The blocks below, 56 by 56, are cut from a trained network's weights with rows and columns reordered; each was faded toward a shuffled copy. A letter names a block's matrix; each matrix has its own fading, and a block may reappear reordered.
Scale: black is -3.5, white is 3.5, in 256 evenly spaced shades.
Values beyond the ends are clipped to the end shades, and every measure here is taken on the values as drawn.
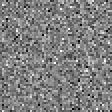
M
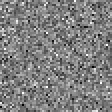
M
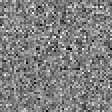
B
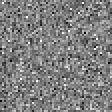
M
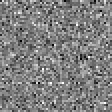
B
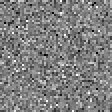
M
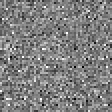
B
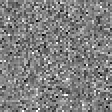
M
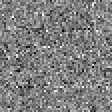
B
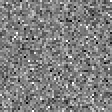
M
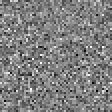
B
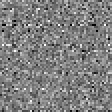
B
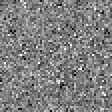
M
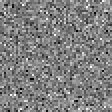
M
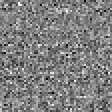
B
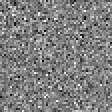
M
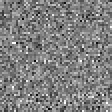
B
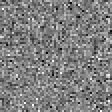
M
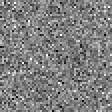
M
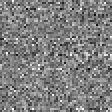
B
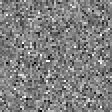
M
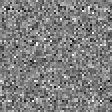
B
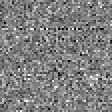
B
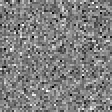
M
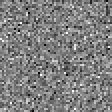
M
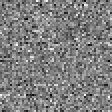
B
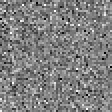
M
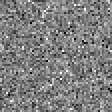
M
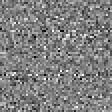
B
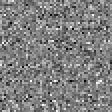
B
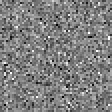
M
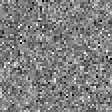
M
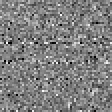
B
